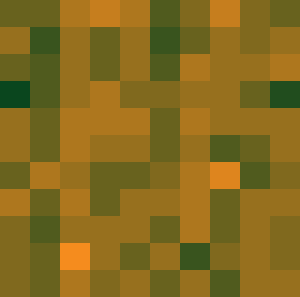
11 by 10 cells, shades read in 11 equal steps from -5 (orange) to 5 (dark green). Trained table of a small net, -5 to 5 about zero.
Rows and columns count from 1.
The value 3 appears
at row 2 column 2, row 2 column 6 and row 10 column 7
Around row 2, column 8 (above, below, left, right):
-3 -1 1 0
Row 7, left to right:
1 -2 -1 1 1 0 -2 -4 2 0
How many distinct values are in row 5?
3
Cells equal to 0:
14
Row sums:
-5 3 -2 7 -10 -2 -4 -7 -2 -3 -2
